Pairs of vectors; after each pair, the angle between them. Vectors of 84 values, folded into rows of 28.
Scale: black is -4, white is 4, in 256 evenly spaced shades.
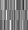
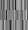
nearly opposite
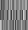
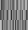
nearly parallel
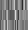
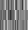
nearly parallel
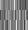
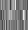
orthogonal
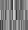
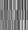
orthogonal
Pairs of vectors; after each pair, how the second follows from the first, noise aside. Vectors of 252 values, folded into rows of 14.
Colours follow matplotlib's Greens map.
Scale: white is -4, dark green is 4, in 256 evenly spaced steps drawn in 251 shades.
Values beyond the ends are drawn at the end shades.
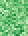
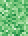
copied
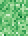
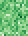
copied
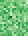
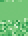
partly zeroed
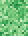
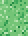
partly zeroed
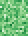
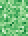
copied
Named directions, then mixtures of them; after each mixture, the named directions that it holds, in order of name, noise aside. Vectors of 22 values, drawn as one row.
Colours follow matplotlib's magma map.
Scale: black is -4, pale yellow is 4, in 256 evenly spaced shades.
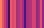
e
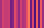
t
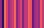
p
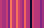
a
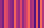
p, t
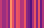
a, t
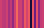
a, t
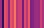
a, p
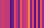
t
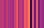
a, t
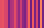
e, t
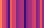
e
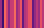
p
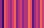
p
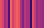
a, e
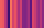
a, e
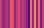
t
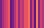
e, t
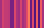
t
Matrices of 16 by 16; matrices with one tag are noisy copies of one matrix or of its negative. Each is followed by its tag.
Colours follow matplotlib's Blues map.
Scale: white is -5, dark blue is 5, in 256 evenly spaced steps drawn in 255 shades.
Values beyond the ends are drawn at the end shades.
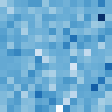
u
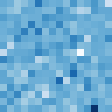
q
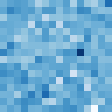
q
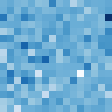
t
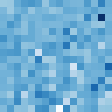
u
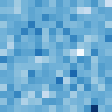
q
